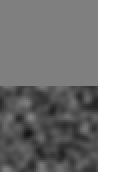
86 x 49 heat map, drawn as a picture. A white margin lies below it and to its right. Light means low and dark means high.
The table splits into 2 rows of 1 panel. Panel 1,1: middling, flat. Panel 2,1: high, blotchy.
